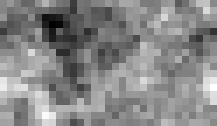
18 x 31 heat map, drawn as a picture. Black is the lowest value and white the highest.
Ninth with the lowest average: top left. Mirror symmetry: none. Average level on the scale: 50%. Grain: blotchy.
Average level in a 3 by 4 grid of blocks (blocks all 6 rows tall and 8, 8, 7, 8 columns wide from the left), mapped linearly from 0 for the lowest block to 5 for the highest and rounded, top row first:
1 0 3 3 / 4 1 4 3 / 5 3 3 4
